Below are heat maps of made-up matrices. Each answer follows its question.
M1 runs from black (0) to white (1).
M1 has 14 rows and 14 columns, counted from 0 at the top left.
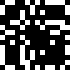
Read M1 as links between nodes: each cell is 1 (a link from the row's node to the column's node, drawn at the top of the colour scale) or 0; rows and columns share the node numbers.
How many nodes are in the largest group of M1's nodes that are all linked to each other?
3
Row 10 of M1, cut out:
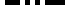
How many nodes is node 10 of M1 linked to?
5
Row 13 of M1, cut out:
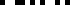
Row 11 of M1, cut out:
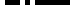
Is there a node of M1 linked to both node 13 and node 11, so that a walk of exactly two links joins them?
no
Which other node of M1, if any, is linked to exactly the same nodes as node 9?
node 7
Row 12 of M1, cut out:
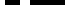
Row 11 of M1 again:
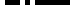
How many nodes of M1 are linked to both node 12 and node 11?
2
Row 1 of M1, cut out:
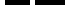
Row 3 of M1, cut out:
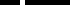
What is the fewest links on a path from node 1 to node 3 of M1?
4
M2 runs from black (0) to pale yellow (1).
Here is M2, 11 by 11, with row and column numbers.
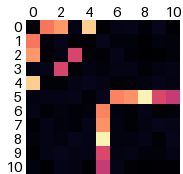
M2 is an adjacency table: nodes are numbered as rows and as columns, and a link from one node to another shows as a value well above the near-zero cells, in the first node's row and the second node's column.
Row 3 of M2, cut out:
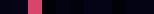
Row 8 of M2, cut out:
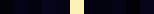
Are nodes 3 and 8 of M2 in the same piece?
no
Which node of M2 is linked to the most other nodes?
node 5
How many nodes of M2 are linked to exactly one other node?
8
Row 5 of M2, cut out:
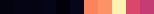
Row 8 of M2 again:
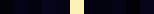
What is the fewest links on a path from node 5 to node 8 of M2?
1
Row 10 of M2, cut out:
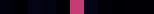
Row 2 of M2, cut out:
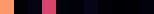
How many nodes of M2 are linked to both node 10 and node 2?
0
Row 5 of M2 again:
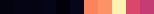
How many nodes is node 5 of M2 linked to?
5
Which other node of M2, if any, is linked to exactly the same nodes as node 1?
node 4
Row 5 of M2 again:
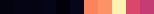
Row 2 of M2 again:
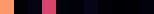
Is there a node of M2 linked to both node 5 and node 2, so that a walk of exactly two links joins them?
no
